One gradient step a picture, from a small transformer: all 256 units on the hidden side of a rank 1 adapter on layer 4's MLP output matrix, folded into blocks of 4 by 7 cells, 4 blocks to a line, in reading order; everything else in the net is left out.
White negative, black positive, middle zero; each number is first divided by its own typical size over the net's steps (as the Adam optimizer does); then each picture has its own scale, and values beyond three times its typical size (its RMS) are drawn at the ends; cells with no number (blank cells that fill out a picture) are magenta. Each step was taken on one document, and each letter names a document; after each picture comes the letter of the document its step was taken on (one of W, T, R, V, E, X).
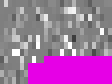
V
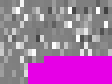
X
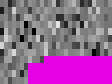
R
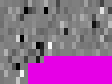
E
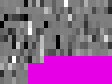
R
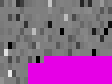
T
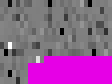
T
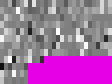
R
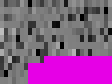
R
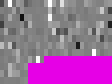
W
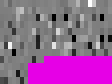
V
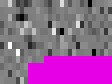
W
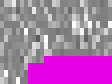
X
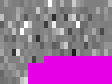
V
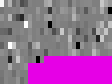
W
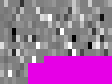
V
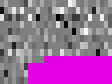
X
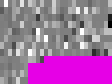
X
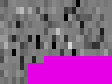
V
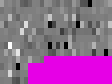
W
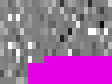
T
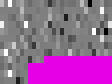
T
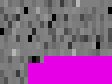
V
